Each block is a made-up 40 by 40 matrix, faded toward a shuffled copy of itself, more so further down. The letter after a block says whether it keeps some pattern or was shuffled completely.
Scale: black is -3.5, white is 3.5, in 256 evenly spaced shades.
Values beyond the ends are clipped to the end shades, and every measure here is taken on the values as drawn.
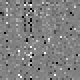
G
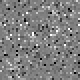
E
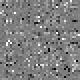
G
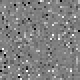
E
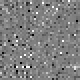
G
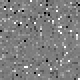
E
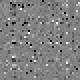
G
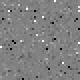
E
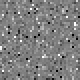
E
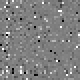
G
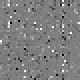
G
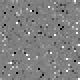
E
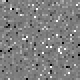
E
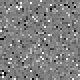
E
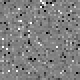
E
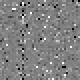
G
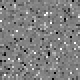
E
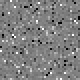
E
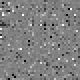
G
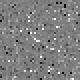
E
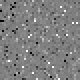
E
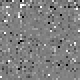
G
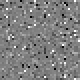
G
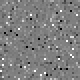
E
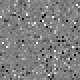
E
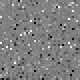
E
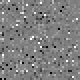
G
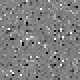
G
